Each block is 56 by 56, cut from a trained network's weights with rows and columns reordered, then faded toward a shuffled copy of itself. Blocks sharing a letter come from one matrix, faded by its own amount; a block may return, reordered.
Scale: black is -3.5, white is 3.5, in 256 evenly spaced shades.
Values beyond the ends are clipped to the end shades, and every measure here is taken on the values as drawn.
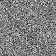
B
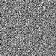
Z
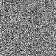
Z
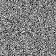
B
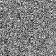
Z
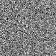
B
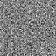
Z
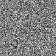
B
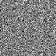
Z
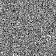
B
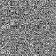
Z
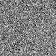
B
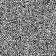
B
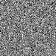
B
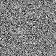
B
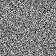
B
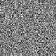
Z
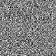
Z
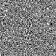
Z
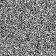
B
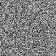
B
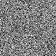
B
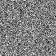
B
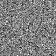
B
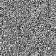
Z
